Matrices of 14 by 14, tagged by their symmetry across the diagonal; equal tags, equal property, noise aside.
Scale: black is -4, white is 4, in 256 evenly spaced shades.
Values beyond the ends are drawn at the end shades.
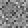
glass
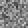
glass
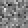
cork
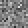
cork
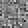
cork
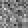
cork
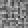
cork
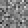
cork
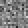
cork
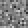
cork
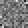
glass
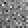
cork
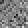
glass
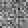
cork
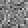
cork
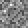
glass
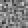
cork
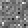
glass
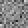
glass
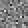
cork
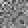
glass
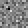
glass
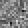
glass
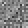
glass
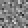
cork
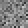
glass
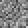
glass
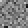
glass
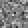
cork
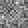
glass
